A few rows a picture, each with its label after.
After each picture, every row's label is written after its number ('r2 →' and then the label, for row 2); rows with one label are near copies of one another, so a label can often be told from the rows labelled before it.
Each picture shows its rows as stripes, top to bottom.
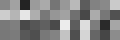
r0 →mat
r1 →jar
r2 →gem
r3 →gem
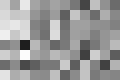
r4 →jar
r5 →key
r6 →key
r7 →key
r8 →mat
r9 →jar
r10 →gem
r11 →key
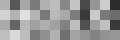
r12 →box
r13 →jar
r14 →box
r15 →key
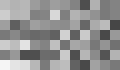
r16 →jar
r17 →key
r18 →box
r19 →gem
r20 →key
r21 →gem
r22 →jar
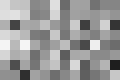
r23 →key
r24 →key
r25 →box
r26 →key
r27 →jar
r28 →key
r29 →box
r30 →mat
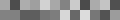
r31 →box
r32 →gem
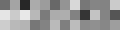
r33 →mat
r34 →jar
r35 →key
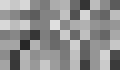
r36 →jar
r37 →gem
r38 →key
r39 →gem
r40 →mat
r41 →box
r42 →box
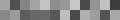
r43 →box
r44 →gem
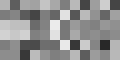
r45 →box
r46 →gem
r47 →key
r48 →key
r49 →gem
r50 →mat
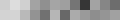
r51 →jar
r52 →key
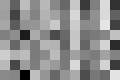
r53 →box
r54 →box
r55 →box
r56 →mat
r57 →box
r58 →key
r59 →box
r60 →mat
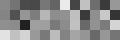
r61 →gem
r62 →box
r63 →mat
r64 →key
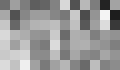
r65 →gem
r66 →box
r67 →box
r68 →key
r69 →key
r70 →key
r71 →jar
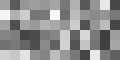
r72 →box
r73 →key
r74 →box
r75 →gem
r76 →gem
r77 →jar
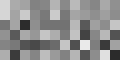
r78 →key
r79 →key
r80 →mat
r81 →box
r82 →gem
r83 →box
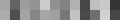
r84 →box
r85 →box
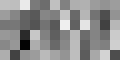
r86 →key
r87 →gem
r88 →gem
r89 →mat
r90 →mat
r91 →box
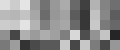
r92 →jar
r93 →jar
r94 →jar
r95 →box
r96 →gem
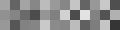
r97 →box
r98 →gem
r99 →box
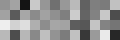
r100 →mat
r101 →box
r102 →jar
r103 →box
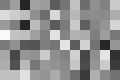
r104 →mat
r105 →key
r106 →mat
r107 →key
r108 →gem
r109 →box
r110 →box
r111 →jar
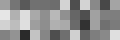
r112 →gem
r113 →jar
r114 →jar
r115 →mat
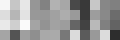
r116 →jar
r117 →jar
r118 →jar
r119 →box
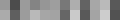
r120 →box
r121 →box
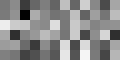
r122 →gem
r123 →mat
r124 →key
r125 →box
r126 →gem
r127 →gem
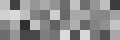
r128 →box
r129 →key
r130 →mat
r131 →gem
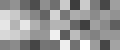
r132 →gem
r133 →key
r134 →jar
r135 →key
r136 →gem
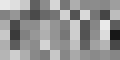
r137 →key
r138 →gem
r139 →box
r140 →box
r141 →box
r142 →key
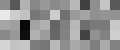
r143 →box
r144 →key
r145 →mat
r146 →mat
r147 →key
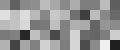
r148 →box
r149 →jar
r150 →key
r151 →mat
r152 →box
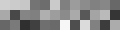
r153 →key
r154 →box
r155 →gem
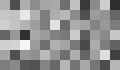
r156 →box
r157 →jar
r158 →key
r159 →mat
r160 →jar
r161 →box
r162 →gem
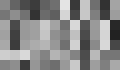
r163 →gem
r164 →gem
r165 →box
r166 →box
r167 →box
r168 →jar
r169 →mat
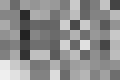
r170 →box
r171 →mat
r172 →gem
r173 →mat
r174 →gem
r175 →mat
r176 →key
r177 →key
